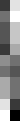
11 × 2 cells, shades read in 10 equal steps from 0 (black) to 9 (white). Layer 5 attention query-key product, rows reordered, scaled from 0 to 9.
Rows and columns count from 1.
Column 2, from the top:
8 9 7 7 6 4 3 4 4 2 0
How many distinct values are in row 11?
2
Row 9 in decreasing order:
6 4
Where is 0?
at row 11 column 2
